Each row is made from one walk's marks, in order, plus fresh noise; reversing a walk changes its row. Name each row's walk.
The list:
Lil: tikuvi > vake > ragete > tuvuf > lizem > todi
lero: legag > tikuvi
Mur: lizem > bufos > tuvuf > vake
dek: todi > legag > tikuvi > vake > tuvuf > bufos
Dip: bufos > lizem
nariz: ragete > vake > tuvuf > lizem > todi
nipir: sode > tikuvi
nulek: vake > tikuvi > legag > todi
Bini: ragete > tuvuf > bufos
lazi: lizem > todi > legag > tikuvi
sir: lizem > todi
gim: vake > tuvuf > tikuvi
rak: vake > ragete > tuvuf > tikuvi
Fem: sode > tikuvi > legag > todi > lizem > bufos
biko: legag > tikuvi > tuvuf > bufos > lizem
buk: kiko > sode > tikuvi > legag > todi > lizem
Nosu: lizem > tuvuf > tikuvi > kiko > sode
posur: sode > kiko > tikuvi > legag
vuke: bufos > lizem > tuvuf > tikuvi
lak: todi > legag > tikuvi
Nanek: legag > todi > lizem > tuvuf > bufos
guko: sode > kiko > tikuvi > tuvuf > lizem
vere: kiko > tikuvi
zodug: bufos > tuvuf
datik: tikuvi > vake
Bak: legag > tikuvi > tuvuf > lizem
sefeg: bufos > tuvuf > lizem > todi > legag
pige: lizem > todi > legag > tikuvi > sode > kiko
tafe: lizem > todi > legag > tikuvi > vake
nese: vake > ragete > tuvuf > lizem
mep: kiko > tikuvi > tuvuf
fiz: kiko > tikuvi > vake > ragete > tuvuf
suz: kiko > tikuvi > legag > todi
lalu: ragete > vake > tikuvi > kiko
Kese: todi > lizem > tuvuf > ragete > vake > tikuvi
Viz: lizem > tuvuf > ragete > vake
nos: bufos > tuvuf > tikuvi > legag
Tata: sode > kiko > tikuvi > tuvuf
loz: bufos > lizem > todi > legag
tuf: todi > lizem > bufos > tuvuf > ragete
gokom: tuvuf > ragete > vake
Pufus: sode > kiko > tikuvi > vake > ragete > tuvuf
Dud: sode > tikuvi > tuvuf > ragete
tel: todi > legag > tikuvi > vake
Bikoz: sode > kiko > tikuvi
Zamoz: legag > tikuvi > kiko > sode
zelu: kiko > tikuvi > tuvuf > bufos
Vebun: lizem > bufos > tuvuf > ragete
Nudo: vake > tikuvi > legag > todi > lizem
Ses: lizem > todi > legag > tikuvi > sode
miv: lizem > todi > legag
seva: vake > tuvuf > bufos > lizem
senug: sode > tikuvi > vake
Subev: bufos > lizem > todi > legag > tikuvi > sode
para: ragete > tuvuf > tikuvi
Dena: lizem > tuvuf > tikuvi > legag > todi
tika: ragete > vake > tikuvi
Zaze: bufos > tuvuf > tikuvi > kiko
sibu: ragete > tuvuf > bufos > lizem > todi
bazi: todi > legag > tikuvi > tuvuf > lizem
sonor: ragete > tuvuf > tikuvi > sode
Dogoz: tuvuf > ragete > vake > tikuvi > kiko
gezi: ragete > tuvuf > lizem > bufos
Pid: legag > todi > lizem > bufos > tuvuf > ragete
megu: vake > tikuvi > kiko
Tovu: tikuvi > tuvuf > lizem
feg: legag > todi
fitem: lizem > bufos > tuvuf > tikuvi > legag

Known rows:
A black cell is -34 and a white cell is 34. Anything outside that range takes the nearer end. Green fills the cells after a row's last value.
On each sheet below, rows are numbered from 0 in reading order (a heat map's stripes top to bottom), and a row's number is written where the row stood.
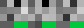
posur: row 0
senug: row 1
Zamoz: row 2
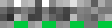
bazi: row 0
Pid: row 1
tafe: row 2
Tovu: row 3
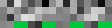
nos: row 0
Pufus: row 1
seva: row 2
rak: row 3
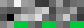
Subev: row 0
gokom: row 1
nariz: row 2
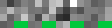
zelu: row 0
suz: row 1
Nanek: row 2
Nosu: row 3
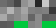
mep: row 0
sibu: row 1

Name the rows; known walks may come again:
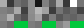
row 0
Viz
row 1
Bini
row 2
tuf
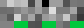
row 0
tel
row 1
Bikoz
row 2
nariz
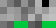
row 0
Lil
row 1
senug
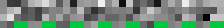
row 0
gokom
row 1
tafe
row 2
vere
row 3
sir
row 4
Vebun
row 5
sonor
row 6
dek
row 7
Fem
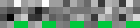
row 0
Subev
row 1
miv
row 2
Tovu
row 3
Zamoz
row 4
nos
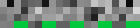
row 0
gezi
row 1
Dud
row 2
mep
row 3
pige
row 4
posur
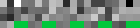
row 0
sefeg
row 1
suz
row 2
seva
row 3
nese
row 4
megu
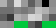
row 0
Bak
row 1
lalu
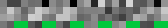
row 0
para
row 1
fiz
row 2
tika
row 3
sibu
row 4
Dip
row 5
Tata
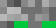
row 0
gim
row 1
Kese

